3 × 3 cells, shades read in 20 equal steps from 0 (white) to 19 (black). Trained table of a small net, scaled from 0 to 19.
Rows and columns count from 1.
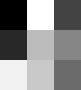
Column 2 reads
0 5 4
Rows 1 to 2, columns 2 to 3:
0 14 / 5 9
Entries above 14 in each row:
1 1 0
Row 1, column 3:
14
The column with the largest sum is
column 1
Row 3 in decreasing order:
11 4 1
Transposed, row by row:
19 16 1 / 0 5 4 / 14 9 11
